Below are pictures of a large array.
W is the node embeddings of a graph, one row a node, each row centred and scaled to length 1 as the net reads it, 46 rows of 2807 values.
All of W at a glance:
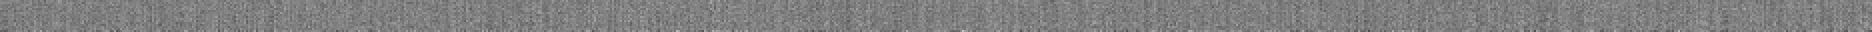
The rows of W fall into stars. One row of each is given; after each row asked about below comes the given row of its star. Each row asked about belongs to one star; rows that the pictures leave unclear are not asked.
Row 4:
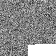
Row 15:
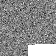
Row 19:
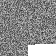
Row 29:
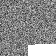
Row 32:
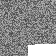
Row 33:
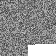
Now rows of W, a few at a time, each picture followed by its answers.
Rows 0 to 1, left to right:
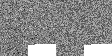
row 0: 4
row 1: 33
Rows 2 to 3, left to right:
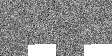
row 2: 4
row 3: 4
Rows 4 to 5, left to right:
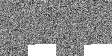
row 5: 29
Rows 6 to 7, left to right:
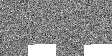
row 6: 15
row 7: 4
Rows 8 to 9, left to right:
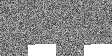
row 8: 33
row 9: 32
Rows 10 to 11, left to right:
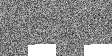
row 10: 19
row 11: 29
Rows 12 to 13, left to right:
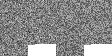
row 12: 29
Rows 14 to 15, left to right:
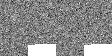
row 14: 4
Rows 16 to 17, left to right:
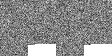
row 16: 32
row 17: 32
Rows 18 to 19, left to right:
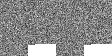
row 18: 33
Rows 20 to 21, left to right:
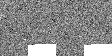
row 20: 19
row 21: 29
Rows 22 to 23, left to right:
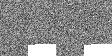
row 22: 4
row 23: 33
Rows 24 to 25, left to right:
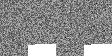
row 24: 29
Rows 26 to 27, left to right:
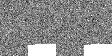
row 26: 32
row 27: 19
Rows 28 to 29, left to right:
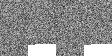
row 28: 4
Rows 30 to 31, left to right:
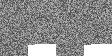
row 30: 15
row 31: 32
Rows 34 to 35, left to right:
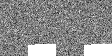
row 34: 33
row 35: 33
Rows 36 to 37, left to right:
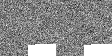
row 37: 33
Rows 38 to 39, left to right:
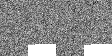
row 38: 33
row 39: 4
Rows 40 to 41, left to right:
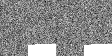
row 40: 29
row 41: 29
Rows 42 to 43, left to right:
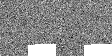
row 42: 32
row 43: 15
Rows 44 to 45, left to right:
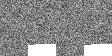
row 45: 32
